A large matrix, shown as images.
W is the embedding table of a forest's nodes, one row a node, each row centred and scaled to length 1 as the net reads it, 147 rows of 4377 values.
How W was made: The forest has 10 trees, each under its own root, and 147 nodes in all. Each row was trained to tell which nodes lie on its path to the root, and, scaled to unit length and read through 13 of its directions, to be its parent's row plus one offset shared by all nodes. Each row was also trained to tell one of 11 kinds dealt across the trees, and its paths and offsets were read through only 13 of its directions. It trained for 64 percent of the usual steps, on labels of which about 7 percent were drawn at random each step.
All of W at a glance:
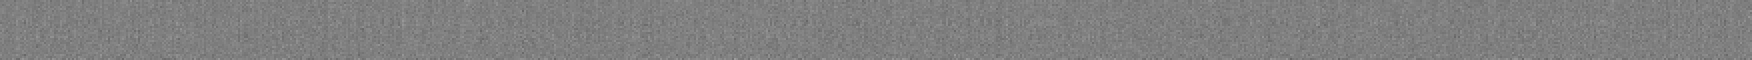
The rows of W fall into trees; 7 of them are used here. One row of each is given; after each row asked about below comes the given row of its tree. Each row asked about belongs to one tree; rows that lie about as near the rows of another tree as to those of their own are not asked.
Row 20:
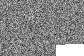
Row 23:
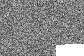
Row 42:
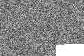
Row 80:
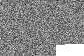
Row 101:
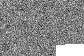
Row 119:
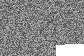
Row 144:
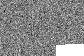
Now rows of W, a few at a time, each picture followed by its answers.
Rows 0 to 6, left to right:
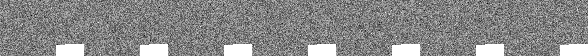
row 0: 144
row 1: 20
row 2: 144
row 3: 80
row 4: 144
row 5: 144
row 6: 42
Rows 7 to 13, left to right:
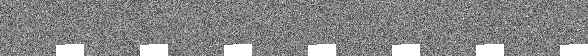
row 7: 23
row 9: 23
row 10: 119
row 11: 144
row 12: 42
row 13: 23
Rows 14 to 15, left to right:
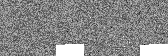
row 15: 119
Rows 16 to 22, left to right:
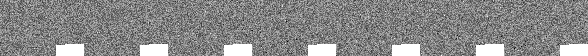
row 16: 119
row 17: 80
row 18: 144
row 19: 20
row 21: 144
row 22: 144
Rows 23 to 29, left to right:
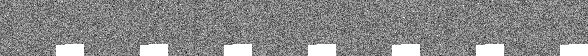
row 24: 23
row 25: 80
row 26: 80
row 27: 20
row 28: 80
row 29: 42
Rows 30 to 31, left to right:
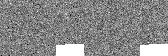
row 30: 20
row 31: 80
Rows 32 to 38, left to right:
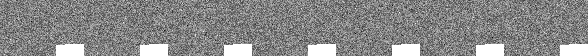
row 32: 42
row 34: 119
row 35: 119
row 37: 23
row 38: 20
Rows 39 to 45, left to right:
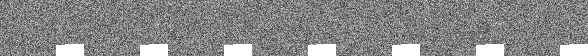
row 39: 119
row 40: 80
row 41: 20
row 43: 119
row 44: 80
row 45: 144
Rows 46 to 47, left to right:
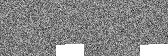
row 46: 23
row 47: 119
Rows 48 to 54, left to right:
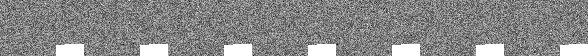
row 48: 119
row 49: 80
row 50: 144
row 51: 144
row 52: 23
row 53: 101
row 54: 119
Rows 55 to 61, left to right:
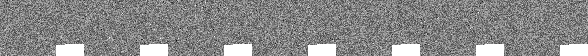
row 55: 144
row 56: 20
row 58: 119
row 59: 119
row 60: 144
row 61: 119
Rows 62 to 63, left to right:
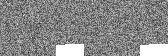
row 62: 20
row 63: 119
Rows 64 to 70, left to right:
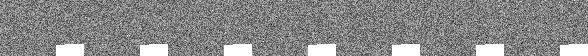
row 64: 144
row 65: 80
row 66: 119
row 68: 80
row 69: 80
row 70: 119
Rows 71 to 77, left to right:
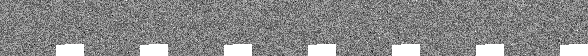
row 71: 23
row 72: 20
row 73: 20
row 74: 101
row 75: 20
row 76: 42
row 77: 23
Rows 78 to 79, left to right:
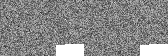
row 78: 80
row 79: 20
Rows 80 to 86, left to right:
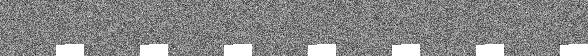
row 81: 23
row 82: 80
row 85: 80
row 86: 23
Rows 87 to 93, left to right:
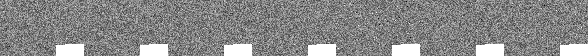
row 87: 101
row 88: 20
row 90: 144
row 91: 23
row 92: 23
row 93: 23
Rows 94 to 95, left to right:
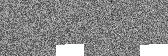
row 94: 23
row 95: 80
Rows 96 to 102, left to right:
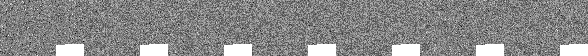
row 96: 20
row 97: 101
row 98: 144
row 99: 101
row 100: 42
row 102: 20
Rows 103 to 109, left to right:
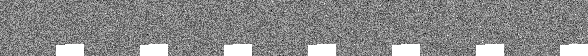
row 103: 119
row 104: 23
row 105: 80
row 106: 101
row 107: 80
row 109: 20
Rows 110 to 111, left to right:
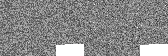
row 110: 119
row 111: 42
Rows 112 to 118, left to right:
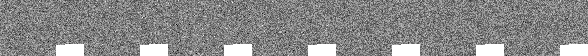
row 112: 42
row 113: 80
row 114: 119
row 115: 80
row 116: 20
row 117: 80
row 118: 144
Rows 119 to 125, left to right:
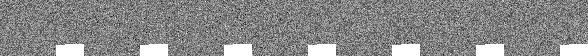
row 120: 23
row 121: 42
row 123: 23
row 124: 119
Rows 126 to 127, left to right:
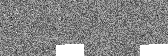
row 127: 101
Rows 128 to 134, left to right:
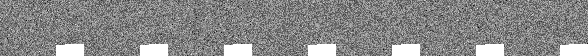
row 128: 23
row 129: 42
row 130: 80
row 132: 42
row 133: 80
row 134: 144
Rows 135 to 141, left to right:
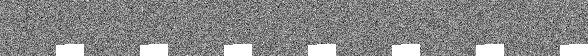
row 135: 144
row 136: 119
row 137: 119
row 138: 119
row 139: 23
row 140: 101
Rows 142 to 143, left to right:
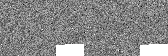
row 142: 119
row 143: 20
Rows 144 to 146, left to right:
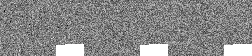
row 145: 80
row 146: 20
